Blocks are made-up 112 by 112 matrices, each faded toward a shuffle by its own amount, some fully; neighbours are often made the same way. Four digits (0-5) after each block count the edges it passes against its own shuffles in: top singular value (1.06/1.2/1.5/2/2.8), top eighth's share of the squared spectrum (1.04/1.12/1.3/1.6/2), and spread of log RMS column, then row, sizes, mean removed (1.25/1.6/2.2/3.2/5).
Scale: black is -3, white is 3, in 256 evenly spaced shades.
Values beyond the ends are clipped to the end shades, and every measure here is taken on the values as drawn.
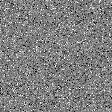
1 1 0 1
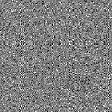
5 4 3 2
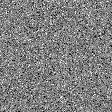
0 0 0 0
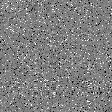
3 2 0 0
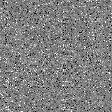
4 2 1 1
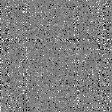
2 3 3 3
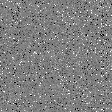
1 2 2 1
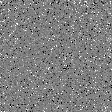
1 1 1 1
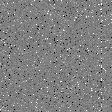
2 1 1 0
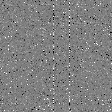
3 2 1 0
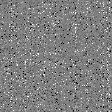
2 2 2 2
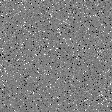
1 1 1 0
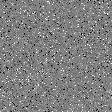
0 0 0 0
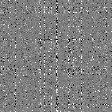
2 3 3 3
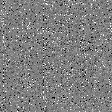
2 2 2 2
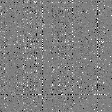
3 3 3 2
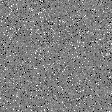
1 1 1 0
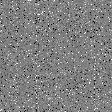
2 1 1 0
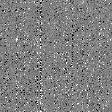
2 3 3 2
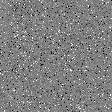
0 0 0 0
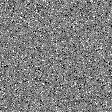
0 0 0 0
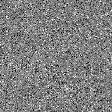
3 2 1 1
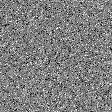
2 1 0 0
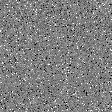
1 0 0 0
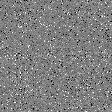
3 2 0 0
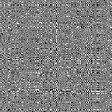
5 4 3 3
